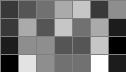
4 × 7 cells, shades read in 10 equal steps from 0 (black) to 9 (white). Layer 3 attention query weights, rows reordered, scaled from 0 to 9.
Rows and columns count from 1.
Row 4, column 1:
0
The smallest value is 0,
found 2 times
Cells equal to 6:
3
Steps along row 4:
up down down same up down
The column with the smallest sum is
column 1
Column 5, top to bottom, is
7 4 3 4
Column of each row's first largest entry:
5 4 6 6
